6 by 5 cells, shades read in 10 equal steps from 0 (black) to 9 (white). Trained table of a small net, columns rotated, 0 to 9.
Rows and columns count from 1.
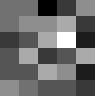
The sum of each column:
21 25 22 28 17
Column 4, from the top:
2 6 9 3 5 3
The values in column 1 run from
2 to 5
